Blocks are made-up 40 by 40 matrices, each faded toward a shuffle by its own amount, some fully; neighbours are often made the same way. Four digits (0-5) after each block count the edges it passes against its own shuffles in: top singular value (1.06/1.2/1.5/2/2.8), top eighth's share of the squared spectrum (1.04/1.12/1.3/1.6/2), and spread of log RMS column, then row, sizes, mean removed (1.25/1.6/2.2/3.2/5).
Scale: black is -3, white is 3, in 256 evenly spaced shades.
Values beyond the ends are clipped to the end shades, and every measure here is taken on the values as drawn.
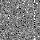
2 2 1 0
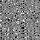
3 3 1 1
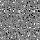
3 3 1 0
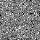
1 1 1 0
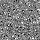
0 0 0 0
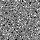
0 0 0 0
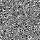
1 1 2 0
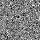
0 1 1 0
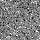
0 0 0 0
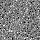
0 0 0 0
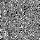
1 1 2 0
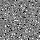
1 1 1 0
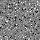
1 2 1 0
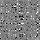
3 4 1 2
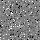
2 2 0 1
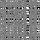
4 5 3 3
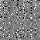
3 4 2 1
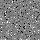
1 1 0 0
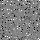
2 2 1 0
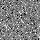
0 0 0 0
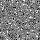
0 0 0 0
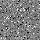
2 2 0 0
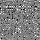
3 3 0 1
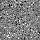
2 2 0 0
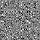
3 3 1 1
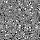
3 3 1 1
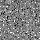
1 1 0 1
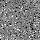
1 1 0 0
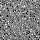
1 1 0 0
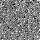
0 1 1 0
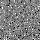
1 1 0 0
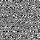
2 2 0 3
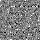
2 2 0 1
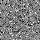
0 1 0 0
